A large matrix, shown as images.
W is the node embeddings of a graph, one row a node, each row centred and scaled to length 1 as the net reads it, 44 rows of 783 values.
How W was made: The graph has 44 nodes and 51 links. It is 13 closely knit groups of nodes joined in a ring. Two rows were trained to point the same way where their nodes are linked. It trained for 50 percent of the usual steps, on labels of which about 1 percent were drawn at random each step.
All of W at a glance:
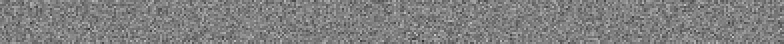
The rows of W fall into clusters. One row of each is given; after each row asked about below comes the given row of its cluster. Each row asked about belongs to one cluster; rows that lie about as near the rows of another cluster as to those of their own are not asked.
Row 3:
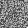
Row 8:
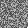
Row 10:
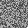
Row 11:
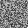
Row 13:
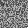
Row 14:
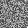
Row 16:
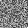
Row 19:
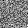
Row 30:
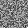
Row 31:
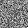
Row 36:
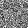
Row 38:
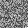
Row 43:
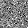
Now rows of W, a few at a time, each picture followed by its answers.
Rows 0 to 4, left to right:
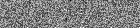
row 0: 38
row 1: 31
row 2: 16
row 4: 13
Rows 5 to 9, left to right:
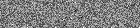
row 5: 19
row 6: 11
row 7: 14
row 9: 10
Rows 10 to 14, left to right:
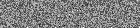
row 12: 38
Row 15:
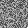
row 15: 10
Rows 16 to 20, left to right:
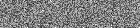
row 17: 3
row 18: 30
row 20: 3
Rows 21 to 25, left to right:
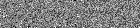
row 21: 36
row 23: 43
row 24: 13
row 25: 30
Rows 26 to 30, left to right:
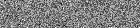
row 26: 3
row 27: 36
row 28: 14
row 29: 13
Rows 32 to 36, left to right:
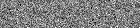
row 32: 8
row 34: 38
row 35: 43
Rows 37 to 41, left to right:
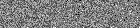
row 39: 8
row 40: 43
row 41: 14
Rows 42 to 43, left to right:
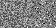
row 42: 11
